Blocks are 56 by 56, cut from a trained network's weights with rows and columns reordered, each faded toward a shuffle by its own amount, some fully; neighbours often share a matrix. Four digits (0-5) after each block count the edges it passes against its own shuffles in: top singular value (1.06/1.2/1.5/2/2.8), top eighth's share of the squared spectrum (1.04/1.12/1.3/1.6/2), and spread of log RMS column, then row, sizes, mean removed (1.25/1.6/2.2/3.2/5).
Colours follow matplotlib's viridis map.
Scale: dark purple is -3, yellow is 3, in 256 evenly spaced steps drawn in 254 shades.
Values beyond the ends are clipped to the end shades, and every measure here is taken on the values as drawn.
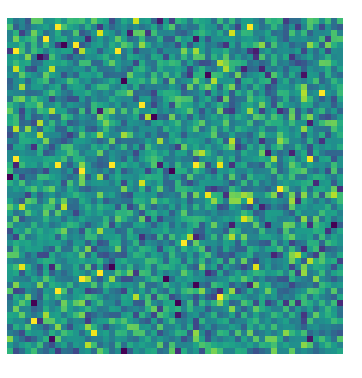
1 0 0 0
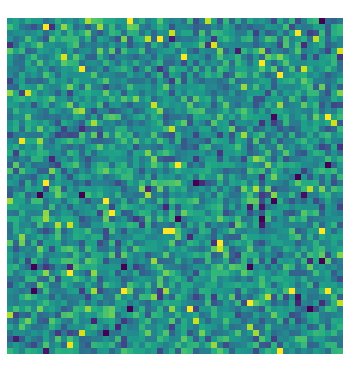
0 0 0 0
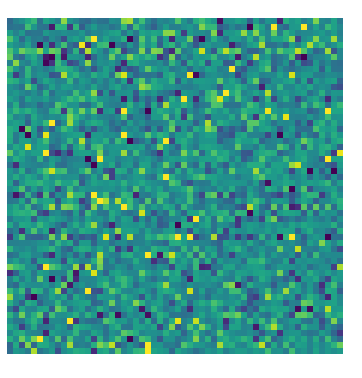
2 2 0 1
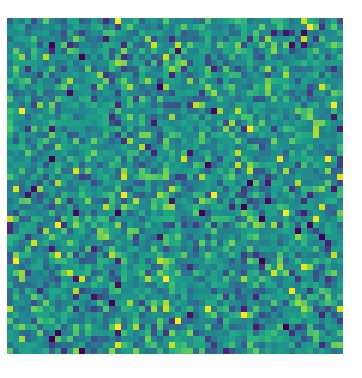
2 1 0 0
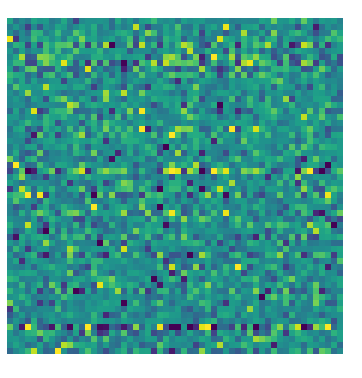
4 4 0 3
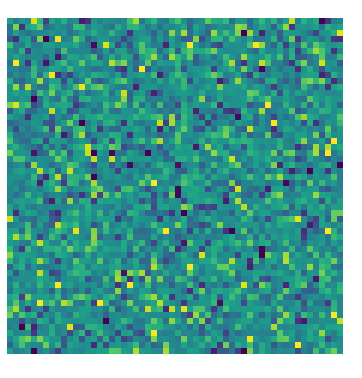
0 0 0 0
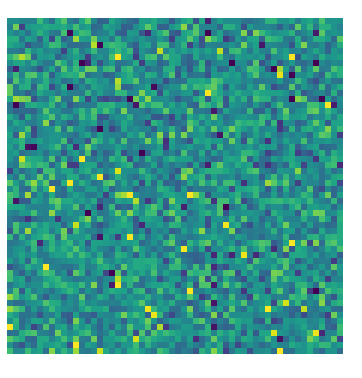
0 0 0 0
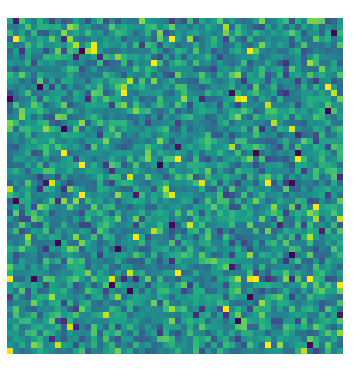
1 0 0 0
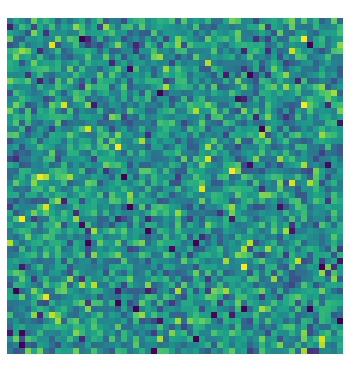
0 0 0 0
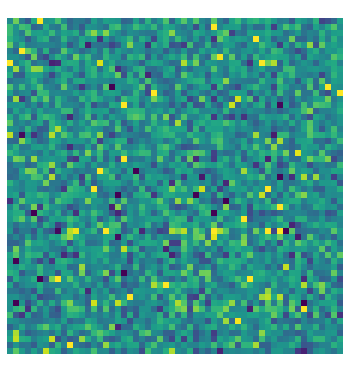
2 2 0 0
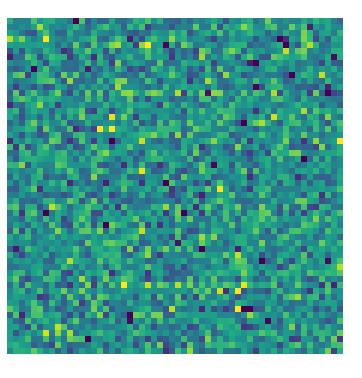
2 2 0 1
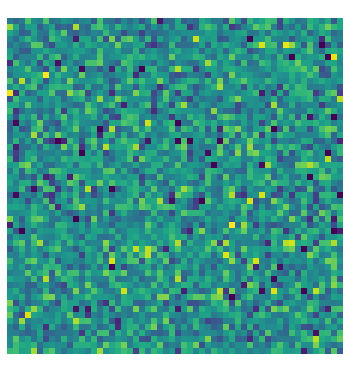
1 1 0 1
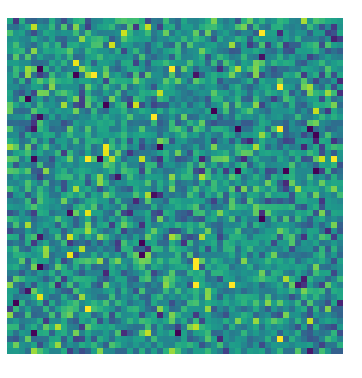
1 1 1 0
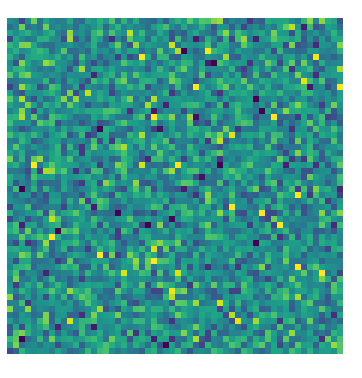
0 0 0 0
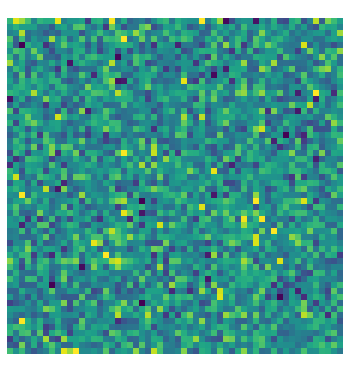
2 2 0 0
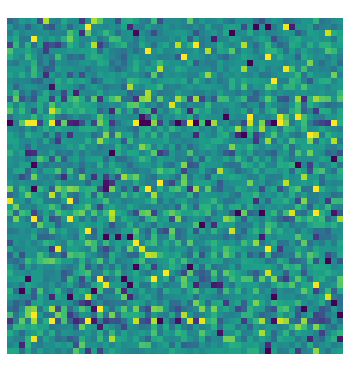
3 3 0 2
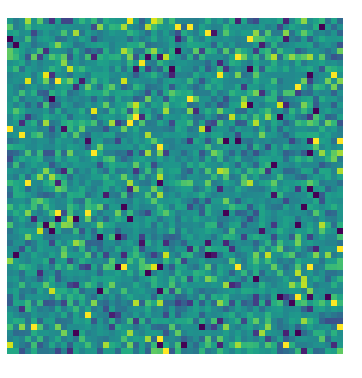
2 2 0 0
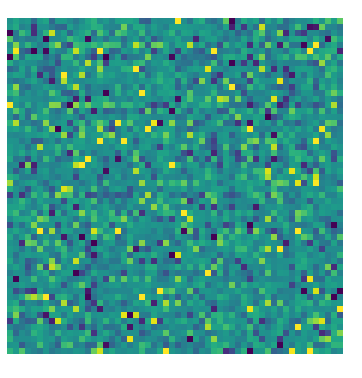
1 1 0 0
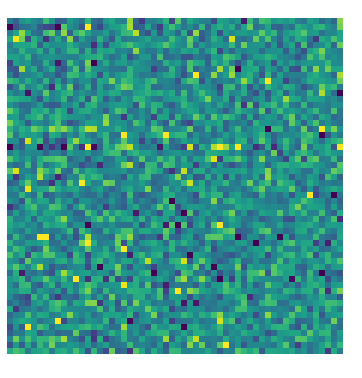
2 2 1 1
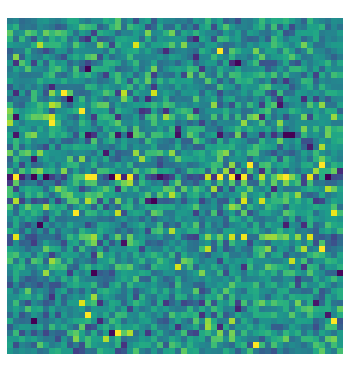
4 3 0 2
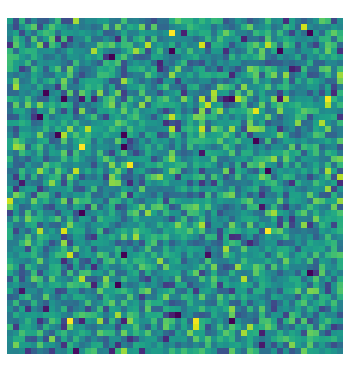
2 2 1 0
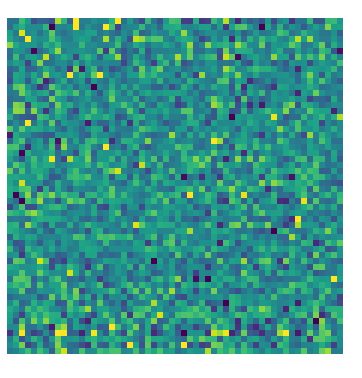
3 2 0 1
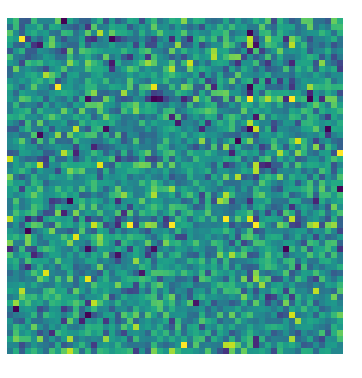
3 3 1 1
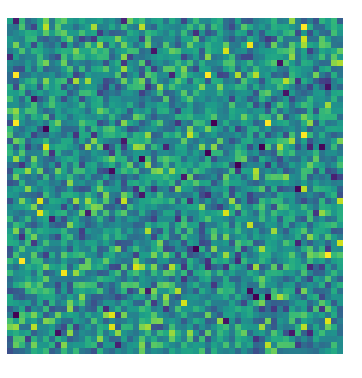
2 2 0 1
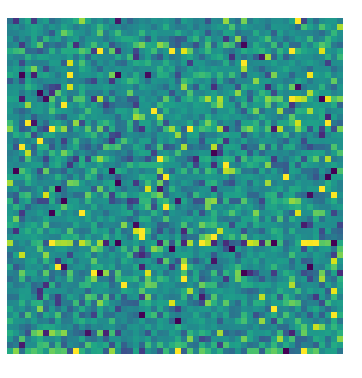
3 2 0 2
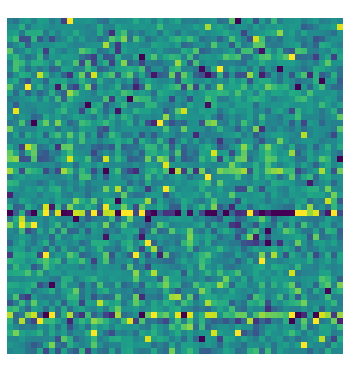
4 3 0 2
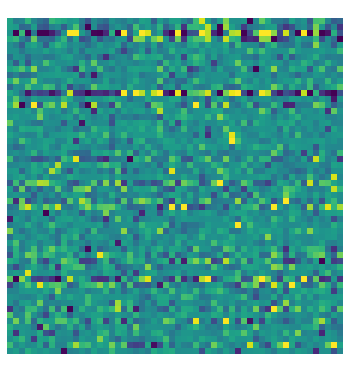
4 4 0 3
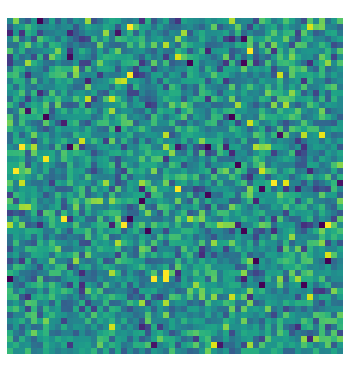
1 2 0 1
